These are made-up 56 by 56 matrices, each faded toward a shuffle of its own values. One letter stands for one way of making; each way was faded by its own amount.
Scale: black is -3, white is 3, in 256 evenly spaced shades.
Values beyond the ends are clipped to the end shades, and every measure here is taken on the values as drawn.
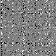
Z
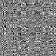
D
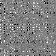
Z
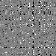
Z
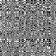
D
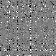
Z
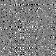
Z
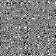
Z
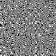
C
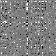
Z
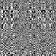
D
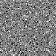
C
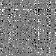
Z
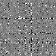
Z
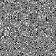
C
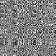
D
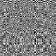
D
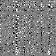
Z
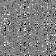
Z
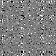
Z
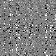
Z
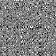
C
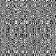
D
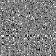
C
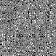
C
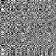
D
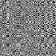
D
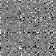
Z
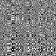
D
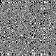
Z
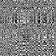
D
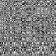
D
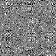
C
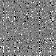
Z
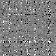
Z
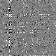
Z
